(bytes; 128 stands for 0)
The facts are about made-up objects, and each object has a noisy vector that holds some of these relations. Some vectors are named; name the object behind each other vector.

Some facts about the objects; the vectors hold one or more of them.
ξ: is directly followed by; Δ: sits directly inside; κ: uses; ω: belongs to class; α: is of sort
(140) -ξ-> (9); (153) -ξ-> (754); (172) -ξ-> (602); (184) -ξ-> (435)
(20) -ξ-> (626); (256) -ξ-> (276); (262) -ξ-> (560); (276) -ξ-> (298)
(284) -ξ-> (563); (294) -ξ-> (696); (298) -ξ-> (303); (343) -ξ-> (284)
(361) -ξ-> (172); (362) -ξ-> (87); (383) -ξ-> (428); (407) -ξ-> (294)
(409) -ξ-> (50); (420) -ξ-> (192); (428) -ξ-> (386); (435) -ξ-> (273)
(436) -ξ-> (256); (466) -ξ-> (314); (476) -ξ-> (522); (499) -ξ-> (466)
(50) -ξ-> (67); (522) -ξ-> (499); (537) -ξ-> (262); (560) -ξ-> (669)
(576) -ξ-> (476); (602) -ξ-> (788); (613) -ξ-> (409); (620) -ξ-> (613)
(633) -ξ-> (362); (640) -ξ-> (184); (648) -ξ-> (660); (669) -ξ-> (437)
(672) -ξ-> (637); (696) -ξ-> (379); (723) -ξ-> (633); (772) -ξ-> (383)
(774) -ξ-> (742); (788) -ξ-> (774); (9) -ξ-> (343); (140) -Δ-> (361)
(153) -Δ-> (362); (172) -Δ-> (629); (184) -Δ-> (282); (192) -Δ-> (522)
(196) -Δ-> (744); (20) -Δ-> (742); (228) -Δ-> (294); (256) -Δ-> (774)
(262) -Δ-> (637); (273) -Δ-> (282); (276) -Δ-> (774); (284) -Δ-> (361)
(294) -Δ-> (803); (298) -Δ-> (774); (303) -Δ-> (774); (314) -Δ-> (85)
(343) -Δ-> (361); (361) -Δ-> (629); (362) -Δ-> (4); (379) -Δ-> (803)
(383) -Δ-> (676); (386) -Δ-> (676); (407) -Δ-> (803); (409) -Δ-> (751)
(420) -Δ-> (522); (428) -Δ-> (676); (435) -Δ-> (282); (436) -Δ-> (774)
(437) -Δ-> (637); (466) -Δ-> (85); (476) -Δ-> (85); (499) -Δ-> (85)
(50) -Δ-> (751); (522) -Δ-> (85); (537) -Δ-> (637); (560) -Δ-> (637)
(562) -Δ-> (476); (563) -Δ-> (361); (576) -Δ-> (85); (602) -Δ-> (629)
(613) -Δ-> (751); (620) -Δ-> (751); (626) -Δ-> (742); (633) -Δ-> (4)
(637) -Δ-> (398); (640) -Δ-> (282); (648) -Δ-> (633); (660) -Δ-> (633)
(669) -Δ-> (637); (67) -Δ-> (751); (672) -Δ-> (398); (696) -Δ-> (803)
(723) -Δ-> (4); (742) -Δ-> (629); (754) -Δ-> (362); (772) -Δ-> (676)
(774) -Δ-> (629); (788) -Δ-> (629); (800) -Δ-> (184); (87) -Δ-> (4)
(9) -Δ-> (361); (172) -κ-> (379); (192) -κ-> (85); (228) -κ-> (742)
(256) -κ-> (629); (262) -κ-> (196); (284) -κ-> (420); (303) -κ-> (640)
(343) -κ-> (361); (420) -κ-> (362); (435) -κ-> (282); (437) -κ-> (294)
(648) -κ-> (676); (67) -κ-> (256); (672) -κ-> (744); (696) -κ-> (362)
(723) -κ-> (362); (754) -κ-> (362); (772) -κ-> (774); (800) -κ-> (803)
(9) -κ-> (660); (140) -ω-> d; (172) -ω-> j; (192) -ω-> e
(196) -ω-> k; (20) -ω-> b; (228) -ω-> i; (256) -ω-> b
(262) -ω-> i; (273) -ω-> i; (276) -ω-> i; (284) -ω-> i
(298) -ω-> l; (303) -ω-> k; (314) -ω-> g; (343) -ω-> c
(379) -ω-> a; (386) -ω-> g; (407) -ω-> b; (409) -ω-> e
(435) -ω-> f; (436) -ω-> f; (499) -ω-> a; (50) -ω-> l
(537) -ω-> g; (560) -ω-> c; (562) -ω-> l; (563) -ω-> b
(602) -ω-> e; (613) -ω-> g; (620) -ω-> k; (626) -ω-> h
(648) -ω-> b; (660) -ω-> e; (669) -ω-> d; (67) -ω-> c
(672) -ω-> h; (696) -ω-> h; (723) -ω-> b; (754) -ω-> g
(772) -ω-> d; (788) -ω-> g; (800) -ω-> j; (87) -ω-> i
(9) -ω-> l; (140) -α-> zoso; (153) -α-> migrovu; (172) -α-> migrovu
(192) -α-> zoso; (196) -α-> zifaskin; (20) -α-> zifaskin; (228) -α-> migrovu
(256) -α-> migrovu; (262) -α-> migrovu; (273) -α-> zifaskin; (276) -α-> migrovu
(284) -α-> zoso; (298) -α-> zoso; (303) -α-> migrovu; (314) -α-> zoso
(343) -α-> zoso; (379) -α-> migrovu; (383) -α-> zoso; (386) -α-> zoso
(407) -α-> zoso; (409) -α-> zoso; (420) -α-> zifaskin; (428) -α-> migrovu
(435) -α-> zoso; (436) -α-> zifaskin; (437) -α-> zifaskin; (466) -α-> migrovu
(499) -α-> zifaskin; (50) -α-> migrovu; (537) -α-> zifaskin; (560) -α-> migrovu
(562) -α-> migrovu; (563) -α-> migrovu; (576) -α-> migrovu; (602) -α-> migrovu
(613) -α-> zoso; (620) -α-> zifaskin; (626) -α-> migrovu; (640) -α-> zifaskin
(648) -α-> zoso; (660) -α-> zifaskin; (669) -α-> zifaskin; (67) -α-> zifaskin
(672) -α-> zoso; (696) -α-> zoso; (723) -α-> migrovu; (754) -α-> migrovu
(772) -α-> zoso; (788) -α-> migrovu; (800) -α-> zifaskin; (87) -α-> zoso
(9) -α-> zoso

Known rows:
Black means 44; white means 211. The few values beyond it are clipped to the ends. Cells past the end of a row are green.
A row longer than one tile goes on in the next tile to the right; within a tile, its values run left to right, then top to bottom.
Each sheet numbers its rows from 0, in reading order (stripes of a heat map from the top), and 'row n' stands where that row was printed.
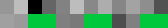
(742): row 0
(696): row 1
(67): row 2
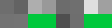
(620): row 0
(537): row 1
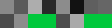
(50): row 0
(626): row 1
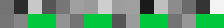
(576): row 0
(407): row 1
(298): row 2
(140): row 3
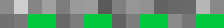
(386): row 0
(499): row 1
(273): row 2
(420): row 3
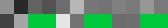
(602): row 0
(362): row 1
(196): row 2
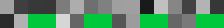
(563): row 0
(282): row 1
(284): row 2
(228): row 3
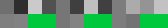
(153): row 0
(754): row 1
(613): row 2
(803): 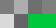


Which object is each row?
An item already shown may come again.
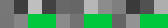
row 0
(754)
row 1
(420)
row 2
(20)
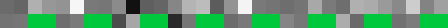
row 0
(620)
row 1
(314)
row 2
(626)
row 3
(437)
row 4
(314)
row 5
(660)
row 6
(637)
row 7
(386)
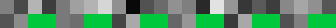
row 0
(428)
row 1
(672)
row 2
(256)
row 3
(9)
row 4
(788)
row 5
(67)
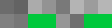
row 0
(640)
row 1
(192)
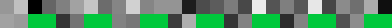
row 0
(742)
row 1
(669)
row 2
(87)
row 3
(276)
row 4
(262)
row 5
(560)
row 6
(466)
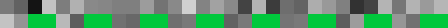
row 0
(361)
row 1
(398)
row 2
(800)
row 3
(386)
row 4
(228)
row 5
(620)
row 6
(436)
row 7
(192)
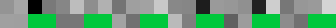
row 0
(774)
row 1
(409)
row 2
(648)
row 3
(629)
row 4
(343)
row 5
(772)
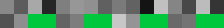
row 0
(379)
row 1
(273)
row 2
(361)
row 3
(562)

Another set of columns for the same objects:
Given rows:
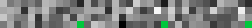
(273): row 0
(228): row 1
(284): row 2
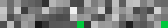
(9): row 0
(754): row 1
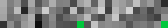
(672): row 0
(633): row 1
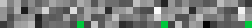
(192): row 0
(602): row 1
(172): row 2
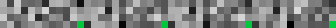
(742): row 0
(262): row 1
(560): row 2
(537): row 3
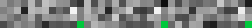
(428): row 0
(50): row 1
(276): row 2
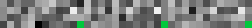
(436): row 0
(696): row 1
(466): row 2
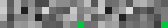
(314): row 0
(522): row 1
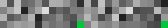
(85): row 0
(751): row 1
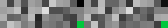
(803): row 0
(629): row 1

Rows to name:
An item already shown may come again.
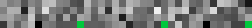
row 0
(537)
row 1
(386)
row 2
(361)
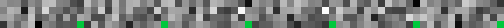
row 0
(537)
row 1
(648)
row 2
(67)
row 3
(772)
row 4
(774)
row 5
(800)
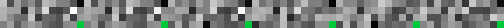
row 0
(67)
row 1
(67)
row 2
(620)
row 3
(437)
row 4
(640)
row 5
(774)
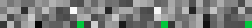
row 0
(20)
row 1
(626)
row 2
(672)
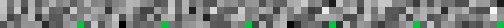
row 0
(87)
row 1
(640)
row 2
(314)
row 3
(436)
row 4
(660)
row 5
(788)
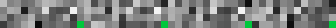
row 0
(420)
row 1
(379)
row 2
(67)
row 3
(637)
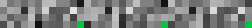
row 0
(196)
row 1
(669)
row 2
(499)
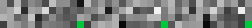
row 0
(398)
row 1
(562)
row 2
(407)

